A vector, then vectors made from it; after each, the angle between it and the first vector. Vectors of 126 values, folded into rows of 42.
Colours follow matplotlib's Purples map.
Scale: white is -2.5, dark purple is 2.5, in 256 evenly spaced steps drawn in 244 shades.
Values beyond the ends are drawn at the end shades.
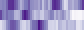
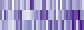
partly opposed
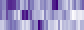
nearly parallel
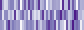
orthogonal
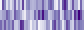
partly opposed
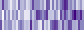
partly opposed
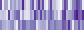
partly opposed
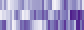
nearly opposite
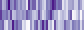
partly aligned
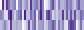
orthogonal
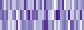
orthogonal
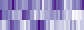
nearly parallel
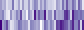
partly opposed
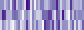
orthogonal
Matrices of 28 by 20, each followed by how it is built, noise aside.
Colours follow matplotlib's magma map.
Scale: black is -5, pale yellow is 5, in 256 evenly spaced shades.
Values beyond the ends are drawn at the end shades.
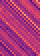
Toeplitz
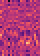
low rank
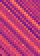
Toeplitz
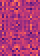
low rank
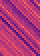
Toeplitz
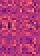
low rank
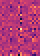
low rank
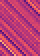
Toeplitz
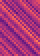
Toeplitz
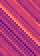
Toeplitz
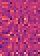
low rank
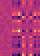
low rank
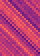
Toeplitz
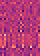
low rank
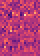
low rank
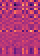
low rank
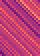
Toeplitz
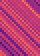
Toeplitz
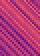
Toeplitz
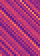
Toeplitz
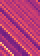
Toeplitz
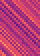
Toeplitz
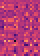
low rank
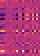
low rank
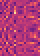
low rank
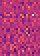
low rank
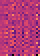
low rank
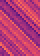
Toeplitz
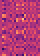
low rank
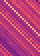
Toeplitz
